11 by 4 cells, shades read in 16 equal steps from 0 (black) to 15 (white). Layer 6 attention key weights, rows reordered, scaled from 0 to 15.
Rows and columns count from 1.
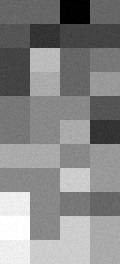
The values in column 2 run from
3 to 12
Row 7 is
10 10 8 9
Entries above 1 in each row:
3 4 4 4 4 4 4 4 4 4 4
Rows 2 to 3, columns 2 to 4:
3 4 4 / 11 6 7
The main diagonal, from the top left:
6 3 6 9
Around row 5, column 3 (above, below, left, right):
6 10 8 5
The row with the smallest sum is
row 2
